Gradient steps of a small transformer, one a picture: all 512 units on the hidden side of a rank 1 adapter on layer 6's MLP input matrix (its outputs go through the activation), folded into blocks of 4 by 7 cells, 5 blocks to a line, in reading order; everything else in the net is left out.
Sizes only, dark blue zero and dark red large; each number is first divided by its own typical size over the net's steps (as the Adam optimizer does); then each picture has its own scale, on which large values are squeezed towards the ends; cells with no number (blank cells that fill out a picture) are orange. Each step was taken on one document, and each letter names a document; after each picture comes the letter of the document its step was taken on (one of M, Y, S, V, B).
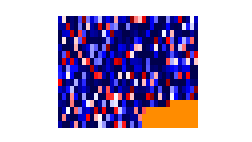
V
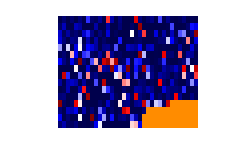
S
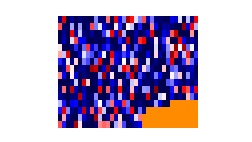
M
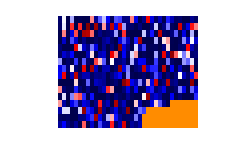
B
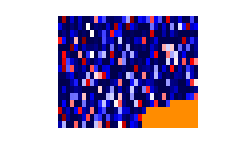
V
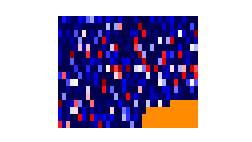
S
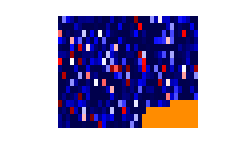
S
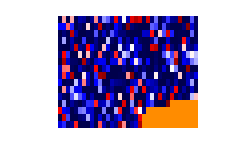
V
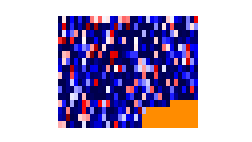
B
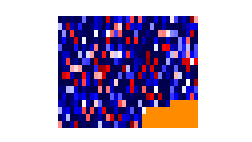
M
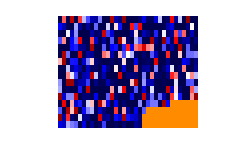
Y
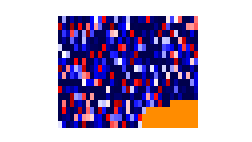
B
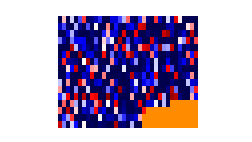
Y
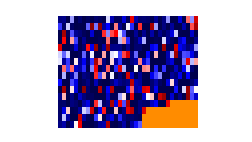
M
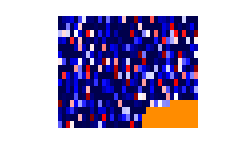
S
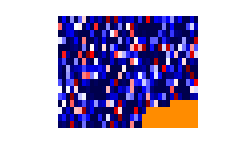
V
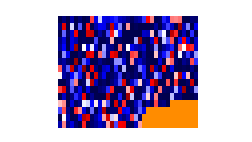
B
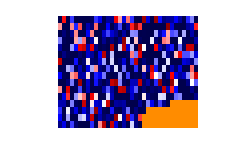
Y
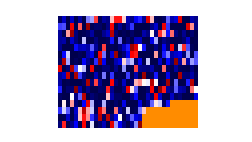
B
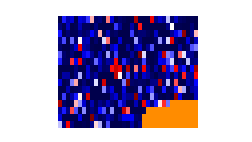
S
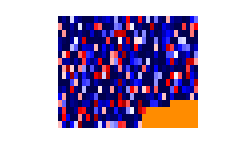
M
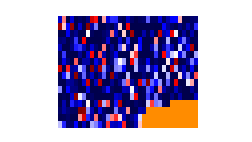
B
